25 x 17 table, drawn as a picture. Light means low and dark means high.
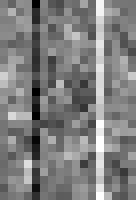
Slope: none. Average level on the scale: 50%. Grain: streaks running down. Odd lines: columns 5 and 13.
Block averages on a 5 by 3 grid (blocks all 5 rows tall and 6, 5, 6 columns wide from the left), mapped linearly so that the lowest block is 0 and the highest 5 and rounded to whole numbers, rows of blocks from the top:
331 | 331 | 351 | 520 | 332
